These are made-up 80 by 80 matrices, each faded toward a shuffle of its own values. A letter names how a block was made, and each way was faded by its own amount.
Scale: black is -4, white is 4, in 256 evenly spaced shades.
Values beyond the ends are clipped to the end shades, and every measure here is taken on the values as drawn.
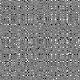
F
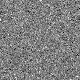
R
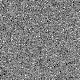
R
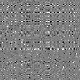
F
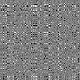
F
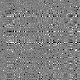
F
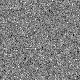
R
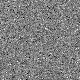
R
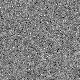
R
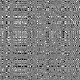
F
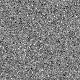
R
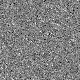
R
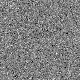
R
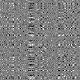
F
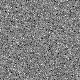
R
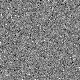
R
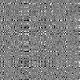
F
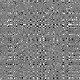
F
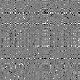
F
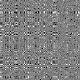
F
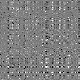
F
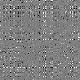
F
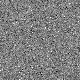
R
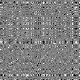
F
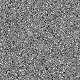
R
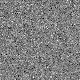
R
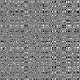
F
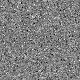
R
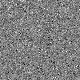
R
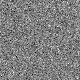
R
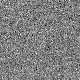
R
